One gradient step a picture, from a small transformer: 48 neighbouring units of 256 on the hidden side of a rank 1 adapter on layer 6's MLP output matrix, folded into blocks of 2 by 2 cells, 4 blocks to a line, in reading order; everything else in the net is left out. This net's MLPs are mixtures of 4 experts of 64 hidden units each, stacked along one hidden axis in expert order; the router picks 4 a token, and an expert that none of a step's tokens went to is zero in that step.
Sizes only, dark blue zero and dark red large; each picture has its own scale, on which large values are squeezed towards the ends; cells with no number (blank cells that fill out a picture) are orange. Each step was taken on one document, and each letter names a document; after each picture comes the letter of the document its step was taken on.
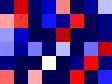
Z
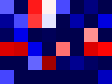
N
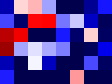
Z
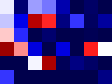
N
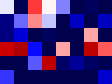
N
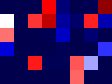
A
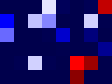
A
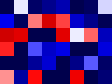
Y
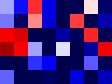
Z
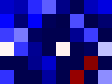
Z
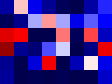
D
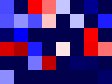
N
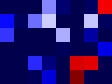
A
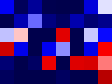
D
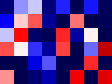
Z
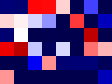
N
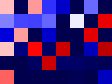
N
